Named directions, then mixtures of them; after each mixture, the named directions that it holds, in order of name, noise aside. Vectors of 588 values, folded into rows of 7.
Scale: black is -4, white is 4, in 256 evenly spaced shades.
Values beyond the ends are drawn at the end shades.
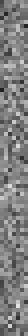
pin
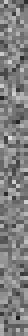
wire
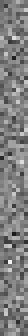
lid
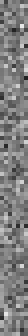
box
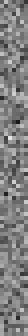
wire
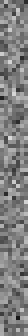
wire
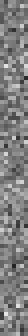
box, pin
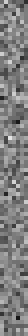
wire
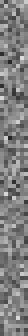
wire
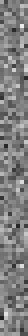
box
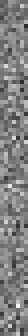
box, pin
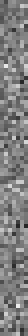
box, pin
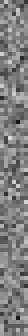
wire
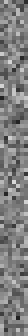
wire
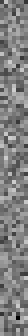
pin, wire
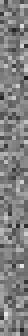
box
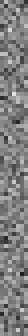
lid, wire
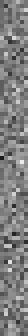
lid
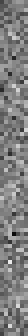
lid, pin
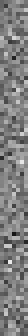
lid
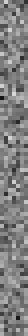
wire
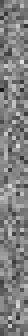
pin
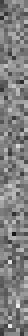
lid, pin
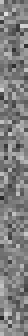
box, pin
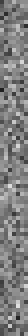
pin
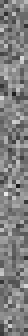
pin, wire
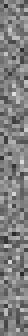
lid, wire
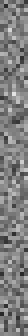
lid, wire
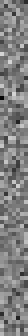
box, wire
